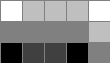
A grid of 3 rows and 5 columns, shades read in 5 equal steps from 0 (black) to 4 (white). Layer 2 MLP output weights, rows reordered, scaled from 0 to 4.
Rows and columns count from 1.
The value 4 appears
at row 1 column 1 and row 1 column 5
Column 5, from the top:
4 3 2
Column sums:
6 6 6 5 9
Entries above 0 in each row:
5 5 3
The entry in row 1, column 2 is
3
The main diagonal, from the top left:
4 2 1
